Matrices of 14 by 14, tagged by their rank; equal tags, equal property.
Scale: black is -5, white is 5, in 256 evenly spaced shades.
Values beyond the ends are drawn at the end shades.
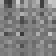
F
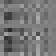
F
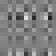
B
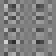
B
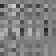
F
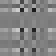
B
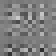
F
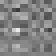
F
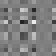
B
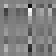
B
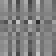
B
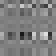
B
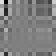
B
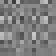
F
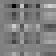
B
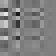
B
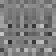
F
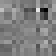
F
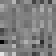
F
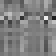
F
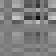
B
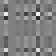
B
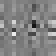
F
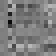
F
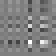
B
